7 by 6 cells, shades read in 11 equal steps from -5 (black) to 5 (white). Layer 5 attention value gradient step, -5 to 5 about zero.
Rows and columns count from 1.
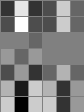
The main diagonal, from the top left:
-3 5 -1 0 2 1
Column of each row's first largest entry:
2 2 1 1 5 3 1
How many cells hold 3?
6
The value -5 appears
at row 7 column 2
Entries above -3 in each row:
4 6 6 6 5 4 4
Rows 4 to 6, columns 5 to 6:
0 0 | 2 -1 | -3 1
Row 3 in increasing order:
-1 0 0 0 0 0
